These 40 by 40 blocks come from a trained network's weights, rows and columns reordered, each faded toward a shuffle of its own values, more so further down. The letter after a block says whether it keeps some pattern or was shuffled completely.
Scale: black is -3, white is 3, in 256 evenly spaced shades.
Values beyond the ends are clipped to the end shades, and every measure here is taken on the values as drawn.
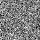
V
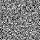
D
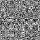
D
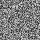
V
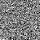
D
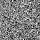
V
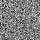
V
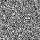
D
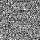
D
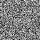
V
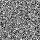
V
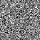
D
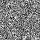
V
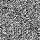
D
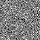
D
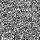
D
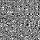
D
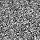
V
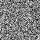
V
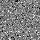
V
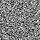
V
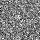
V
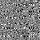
D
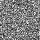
V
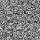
D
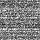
D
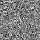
D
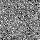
V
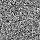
V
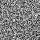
V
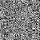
D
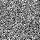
V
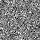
V
